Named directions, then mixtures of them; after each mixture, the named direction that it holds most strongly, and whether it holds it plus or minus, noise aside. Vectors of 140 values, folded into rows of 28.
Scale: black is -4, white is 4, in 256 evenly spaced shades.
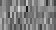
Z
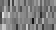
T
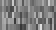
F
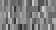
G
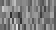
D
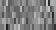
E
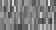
F, plus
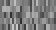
D, plus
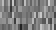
F, plus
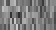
D, plus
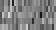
T, plus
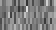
Z, minus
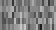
F, minus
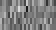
Z, plus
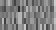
Z, minus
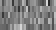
F, minus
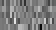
F, minus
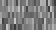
E, minus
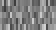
D, minus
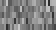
E, plus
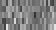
E, minus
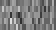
D, plus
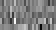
F, minus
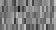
D, minus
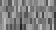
F, plus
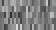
D, plus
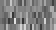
F, minus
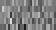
D, plus
